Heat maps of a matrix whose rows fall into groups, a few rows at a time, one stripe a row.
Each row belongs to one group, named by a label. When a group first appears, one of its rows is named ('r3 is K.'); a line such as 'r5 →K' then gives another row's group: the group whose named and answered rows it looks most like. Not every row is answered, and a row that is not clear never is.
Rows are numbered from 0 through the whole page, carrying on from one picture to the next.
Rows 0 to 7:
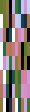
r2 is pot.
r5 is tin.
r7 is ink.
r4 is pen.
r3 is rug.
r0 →tin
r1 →rug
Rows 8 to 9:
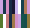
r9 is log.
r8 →rug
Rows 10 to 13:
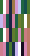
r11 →tin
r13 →rug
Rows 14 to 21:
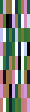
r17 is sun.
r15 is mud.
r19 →sun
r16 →ink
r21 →tin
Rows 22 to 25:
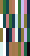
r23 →sun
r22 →sun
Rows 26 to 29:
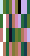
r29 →rug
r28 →tin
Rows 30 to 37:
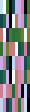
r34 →pot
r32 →tin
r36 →pen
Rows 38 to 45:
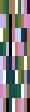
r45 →pot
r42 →tin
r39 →tin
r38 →sun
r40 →rug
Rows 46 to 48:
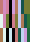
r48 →ink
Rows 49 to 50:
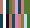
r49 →ink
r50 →ink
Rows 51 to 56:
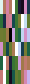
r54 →rug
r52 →sun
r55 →log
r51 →pen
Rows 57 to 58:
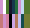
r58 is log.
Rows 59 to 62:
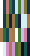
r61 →sun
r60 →mud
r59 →sun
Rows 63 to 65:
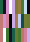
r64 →log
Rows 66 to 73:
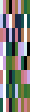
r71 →tin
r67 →pen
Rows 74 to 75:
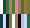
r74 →rug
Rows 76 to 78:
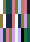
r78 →rug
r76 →pot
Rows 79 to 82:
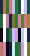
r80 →log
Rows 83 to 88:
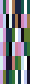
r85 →rug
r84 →ink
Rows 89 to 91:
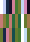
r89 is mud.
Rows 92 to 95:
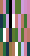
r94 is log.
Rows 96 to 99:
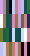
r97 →pot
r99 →pen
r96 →pot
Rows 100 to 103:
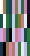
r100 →pot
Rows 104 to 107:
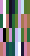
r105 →log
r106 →rug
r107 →rug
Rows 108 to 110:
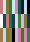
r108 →pen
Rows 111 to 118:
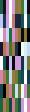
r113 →pen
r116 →pen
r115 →rug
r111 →pen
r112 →pen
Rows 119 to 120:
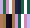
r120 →mud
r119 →pen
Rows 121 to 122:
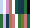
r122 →ink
